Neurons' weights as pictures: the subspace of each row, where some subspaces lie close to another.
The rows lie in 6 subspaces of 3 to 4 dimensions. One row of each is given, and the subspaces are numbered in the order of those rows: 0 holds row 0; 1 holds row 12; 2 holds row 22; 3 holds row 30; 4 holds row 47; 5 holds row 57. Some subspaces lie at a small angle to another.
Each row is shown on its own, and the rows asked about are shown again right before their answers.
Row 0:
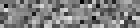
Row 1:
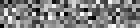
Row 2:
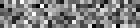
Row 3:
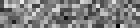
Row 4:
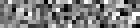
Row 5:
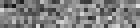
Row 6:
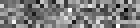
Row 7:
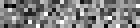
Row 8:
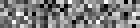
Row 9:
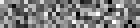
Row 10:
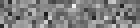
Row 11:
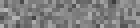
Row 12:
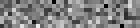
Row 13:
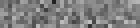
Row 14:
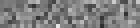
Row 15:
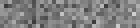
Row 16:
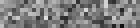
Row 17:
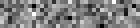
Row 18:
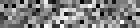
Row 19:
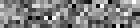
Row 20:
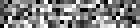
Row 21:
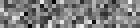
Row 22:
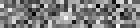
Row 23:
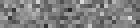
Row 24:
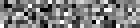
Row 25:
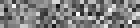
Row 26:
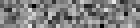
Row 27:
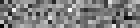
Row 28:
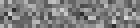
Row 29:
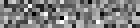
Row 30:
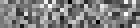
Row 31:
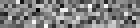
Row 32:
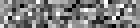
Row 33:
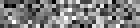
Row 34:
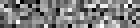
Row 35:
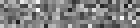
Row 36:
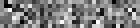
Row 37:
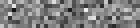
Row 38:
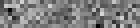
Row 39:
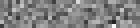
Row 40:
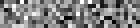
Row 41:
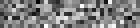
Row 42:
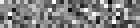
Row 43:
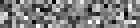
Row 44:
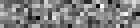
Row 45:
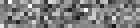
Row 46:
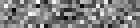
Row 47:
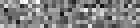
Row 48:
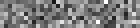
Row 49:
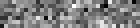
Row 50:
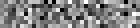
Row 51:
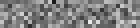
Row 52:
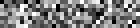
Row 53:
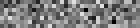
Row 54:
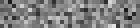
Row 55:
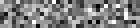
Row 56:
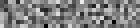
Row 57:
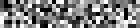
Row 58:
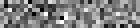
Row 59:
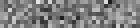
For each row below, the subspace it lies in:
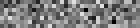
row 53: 4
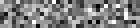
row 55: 1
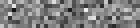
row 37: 5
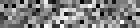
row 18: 0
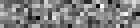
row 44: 3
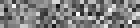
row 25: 4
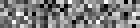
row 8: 3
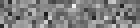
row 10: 2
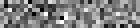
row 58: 4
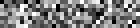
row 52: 4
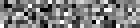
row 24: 5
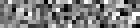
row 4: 3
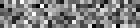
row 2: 2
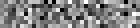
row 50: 3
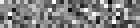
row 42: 5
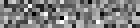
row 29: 4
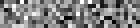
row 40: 4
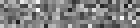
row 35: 4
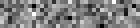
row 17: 3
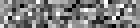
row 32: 2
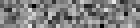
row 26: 3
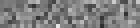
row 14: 3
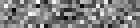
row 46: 0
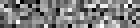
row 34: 4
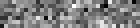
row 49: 3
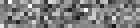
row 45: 5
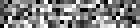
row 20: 2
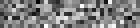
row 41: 0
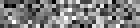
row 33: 1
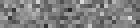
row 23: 1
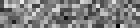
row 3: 1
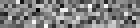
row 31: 0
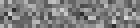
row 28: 5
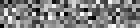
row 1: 4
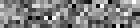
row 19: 3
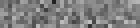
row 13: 0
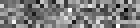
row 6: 2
